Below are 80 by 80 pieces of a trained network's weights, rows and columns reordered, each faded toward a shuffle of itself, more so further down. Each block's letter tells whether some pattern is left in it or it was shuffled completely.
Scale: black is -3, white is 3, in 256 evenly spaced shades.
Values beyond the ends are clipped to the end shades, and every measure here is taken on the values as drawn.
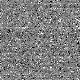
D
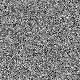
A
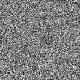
D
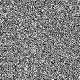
D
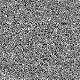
D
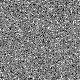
A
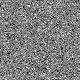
A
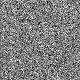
A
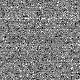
D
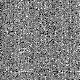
D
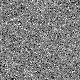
A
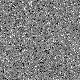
A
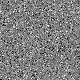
A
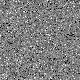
A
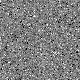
A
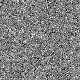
A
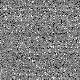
D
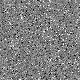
A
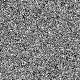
A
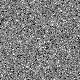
A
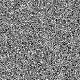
D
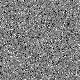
A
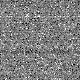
D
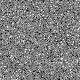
A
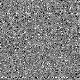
D
